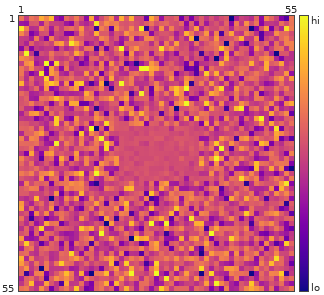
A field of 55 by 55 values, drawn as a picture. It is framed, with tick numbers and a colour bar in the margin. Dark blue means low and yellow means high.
No overall slope runs across the table. On average the colour sits 50% of the way up the scale. An odd patch, calmer than its surroundings, sits in the centre. The centre is the smoothest part. There is no seam.
